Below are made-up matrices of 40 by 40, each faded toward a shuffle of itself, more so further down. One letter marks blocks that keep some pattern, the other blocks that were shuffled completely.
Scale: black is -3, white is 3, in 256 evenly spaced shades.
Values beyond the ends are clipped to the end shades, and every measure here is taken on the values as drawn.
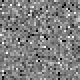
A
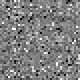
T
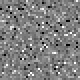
A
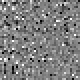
T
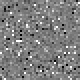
A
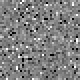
A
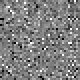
T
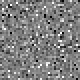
T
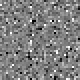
T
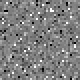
A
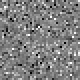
A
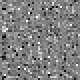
T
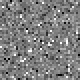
A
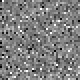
A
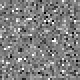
A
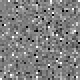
T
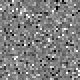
A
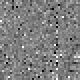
T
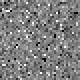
A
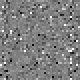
T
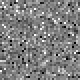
A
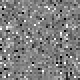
T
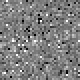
A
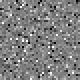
A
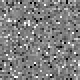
A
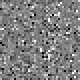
T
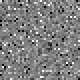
A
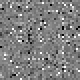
T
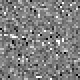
A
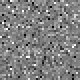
A
